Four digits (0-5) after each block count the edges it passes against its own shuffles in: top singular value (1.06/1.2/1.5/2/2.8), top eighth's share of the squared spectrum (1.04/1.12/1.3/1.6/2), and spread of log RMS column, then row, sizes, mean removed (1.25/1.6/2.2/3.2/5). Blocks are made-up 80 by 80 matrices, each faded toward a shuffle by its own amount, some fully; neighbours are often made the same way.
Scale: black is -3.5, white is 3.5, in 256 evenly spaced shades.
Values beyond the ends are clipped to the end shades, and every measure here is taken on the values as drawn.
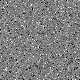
0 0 0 0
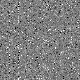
2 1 1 0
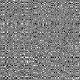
5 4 3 3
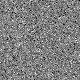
0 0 0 0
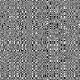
5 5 4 3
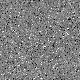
1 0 0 0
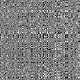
5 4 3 3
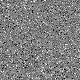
2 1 0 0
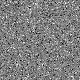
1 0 0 0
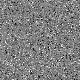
2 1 0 0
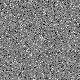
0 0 0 0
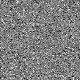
3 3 1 1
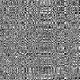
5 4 3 3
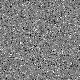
2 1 0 0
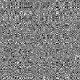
4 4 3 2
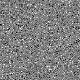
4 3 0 1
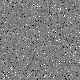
0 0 0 0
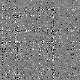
2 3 3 2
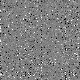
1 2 2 1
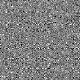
4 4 2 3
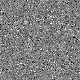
3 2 0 1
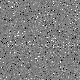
0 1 0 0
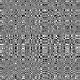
5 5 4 4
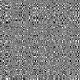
5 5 3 3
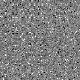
4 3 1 1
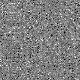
3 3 1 1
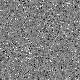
2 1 0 0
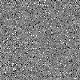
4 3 1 1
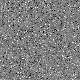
1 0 0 0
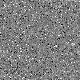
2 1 0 0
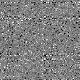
4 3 1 2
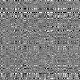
5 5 3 4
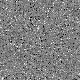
1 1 0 0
